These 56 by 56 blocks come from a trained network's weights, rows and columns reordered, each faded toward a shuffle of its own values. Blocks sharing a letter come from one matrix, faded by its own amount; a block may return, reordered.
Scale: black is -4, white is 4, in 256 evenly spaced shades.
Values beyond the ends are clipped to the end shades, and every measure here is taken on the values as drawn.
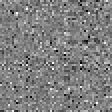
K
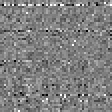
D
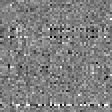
D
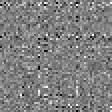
D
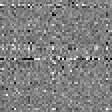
D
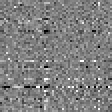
D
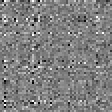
D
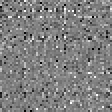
K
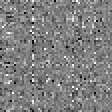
K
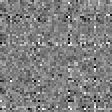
D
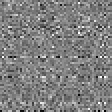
D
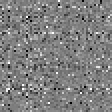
K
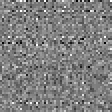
D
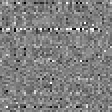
D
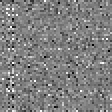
K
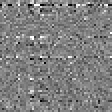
D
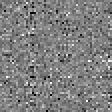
K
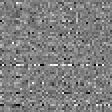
D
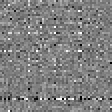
D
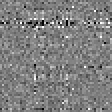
D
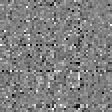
K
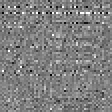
D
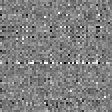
D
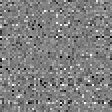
K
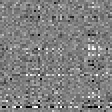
D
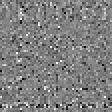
K
